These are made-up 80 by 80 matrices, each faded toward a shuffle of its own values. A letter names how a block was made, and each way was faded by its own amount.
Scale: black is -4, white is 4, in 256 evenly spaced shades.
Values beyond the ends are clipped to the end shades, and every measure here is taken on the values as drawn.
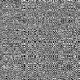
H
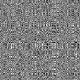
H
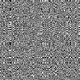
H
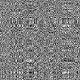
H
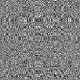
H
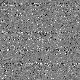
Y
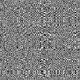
H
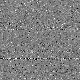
Y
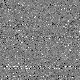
Y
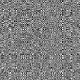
H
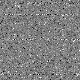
Y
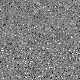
Y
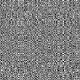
H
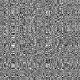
H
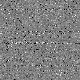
Y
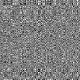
H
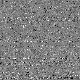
Y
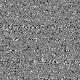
Y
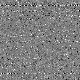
Y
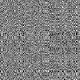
H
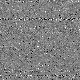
Y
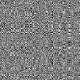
H
